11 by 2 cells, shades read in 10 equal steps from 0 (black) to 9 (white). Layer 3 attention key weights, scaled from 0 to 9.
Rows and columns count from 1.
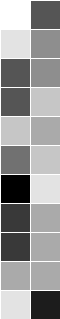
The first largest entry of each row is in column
1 1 2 2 1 2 2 2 2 1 1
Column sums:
52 60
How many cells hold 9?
1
